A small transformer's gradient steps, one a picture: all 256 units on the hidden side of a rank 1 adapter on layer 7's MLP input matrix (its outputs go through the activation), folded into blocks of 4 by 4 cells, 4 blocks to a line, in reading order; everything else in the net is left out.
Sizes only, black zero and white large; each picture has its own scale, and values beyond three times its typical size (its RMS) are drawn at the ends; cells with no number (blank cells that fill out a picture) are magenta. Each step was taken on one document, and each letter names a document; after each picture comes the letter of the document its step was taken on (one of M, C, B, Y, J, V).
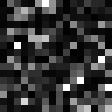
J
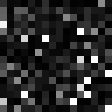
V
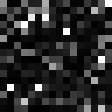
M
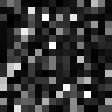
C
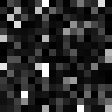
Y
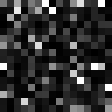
J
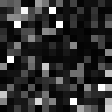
J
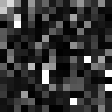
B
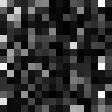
B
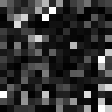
B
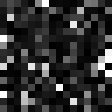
Y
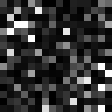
M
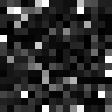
Y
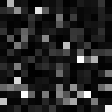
V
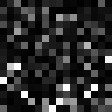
V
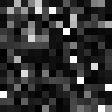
B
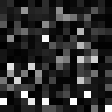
V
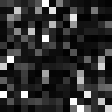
J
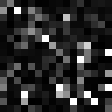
V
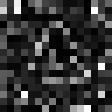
B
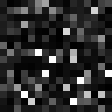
M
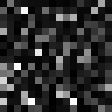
V
